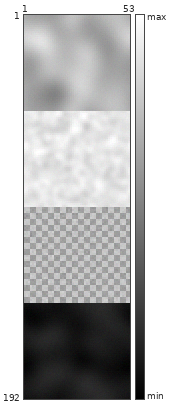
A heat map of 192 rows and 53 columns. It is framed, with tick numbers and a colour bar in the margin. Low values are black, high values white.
It is made of 4 by 1 panels. Panel 1,1: high, smooth. Panel 2,1: very high, blotchy, faint in contrast. Panel 3,1: high, checkered. Panel 4,1: very low, smooth, faint in contrast.
